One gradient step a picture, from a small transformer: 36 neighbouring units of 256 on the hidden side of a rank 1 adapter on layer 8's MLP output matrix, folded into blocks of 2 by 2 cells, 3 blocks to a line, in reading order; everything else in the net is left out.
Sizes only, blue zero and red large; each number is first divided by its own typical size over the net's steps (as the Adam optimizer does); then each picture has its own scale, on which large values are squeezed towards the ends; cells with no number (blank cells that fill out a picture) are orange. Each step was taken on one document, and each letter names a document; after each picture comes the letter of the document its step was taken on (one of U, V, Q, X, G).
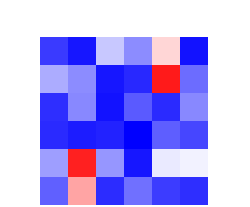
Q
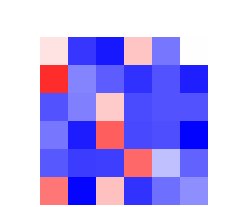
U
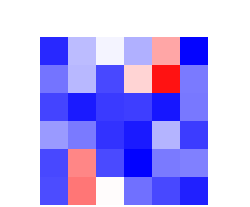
Q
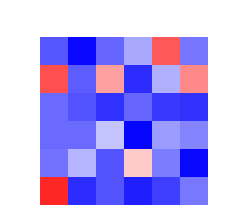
U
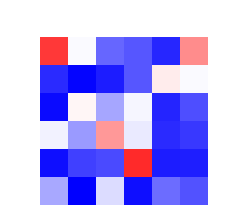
U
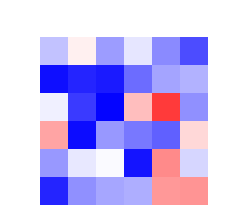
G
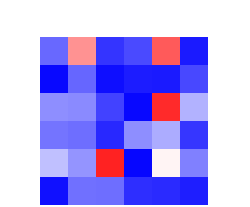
G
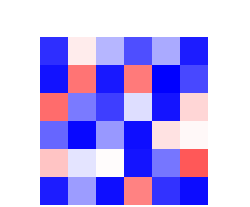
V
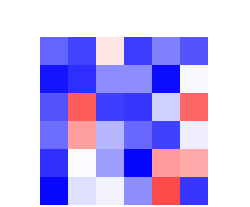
G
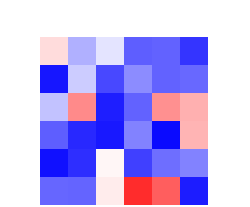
G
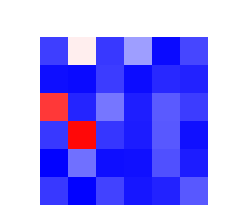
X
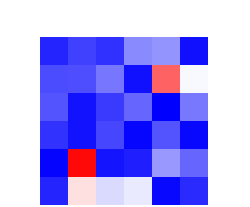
Q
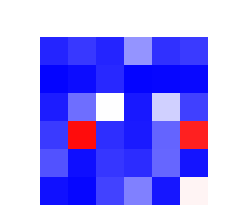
X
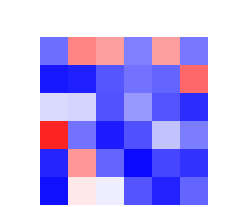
G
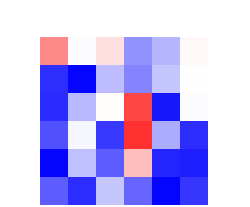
U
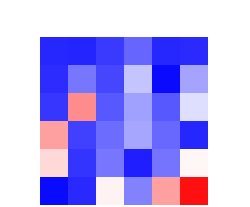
G
